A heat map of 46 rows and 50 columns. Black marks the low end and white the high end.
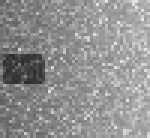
The middle left is the ninth with the lowest average. In the middle left lies a patch that is lower than the rest. There is an overall slope up to the right. No single row or column stands out from its neighbours.
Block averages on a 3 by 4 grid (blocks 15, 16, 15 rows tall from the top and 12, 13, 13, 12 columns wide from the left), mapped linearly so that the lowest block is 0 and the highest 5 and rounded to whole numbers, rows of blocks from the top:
2345
0245
2345
